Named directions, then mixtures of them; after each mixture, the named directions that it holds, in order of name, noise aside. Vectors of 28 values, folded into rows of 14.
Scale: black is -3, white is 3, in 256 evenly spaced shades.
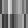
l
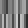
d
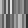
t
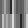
d, l, t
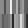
d, l, t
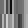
l, t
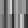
d, l, t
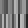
d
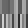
d, l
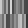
t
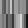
d, l, t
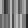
d, t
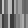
l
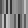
d, t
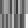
d, t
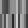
d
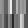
d, l, t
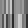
l, t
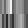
l, t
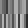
d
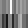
l, t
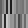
d, t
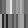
l, t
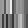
l, t
